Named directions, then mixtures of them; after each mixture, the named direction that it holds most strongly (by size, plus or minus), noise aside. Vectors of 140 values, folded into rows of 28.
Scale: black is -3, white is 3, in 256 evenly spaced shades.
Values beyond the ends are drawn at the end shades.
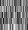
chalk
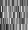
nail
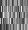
nail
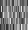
nail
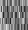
nail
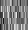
nail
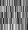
chalk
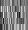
nail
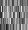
nail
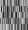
nail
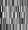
nail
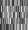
nail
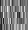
nail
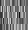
nail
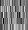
chalk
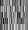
chalk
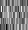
nail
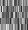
nail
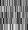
chalk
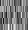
chalk
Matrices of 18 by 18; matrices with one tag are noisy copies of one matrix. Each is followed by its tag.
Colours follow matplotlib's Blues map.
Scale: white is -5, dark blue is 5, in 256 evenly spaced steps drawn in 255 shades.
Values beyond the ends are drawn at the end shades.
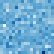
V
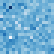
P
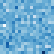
V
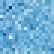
P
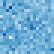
P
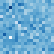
P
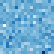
V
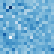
P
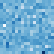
V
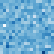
V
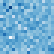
P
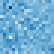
P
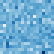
V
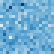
P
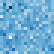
P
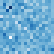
P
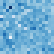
P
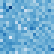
P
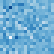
P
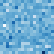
V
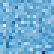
V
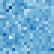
P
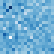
P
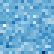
V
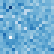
P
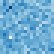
P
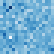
P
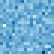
V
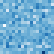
V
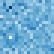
P
